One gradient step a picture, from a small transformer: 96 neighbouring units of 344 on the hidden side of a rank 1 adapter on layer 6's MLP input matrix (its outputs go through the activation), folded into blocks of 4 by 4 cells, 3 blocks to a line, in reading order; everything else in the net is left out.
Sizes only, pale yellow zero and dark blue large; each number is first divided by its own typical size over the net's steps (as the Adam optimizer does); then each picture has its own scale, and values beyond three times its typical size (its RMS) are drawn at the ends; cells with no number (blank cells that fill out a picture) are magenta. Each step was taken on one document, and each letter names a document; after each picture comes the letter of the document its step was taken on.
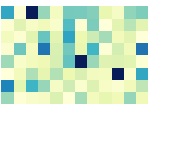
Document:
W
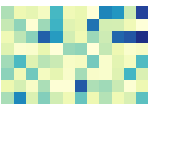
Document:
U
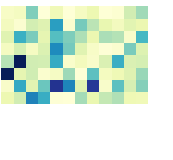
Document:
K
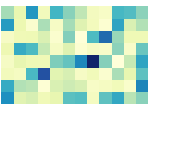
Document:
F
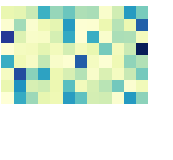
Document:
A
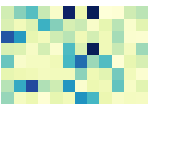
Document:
A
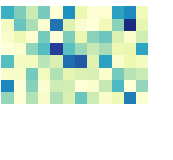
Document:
W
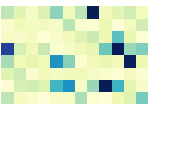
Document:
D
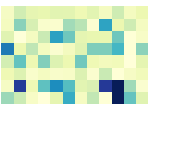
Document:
D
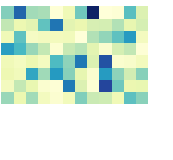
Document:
F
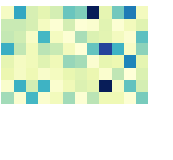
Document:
D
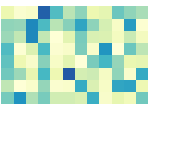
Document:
U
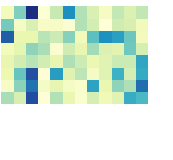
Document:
F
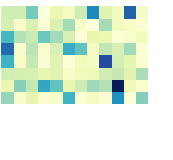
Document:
D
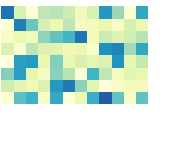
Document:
K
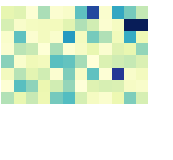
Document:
A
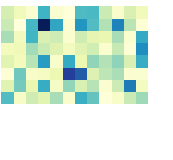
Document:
U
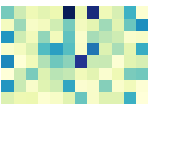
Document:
A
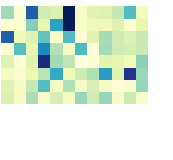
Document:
W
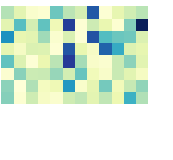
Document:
W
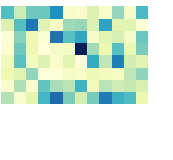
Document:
K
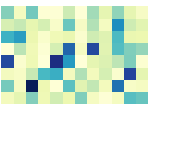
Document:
W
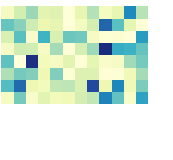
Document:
K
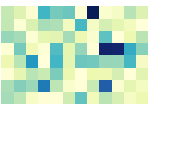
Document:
D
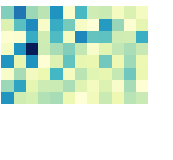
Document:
K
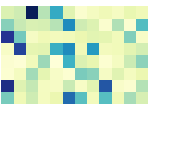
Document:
A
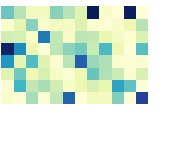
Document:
D
